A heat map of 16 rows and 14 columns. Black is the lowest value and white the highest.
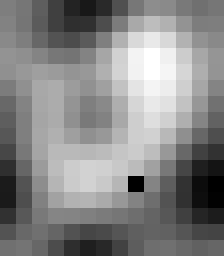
Average level on the scale: 50%. Ninth with the lowest average: bottom right. Lone odd cells: 1, lower than its neighbours. Stripes: none.
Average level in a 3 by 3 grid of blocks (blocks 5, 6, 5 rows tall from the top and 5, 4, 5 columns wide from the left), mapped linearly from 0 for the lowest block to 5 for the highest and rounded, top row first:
235
354
220
